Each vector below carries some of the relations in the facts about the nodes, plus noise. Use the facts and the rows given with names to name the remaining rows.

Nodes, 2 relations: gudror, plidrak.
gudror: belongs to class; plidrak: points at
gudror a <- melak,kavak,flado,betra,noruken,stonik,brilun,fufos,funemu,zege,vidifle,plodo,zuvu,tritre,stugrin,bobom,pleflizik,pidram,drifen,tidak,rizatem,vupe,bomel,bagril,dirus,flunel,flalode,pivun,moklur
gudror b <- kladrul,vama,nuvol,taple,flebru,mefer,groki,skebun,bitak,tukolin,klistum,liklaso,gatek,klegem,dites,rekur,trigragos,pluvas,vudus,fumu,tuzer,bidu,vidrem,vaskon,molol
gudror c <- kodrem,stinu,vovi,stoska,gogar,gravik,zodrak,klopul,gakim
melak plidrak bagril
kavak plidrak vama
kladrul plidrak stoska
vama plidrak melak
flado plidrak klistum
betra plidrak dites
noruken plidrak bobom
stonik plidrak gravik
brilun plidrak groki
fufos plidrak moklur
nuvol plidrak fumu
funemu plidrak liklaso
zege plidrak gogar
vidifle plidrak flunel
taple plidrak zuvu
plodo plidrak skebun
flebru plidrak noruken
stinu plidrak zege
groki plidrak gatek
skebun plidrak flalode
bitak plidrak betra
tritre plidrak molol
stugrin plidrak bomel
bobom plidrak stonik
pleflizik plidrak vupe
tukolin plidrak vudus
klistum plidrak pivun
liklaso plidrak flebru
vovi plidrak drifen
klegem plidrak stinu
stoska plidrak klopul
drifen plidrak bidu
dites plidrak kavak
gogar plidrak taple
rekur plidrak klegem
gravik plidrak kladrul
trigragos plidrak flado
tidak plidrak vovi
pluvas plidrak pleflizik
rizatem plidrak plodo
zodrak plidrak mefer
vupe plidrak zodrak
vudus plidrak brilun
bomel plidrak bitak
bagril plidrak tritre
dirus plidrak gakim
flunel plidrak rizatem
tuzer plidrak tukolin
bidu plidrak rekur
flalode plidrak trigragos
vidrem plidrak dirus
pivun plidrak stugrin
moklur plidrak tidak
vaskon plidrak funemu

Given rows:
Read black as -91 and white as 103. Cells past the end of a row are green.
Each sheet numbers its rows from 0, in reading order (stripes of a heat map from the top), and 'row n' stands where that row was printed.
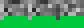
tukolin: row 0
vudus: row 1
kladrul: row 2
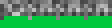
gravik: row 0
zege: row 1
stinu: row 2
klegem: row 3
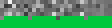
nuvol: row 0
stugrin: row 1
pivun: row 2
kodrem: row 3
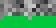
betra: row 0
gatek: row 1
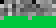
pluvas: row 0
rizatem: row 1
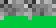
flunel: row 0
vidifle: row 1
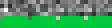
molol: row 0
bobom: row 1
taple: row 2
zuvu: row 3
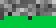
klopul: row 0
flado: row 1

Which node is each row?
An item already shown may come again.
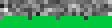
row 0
tritre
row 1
klopul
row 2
rekur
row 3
klistum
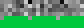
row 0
bitak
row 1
pluvas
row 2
rizatem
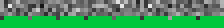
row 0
fufos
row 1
dirus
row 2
stoska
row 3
vovi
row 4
vaskon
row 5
fufos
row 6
melak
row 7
trigragos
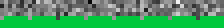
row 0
vama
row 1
vidifle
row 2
klopul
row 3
plodo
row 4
zege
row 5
brilun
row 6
nuvol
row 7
kladrul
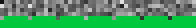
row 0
pleflizik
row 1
mefer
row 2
noruken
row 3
gogar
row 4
fumu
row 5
vovi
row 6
flado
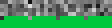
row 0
flado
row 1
pleflizik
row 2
stonik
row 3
vidrem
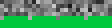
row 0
zege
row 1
flunel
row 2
gakim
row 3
tuzer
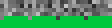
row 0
dites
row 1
kavak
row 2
moklur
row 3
flalode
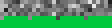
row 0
groki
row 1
bomel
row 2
bidu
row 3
vaskon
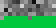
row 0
brilun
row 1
skebun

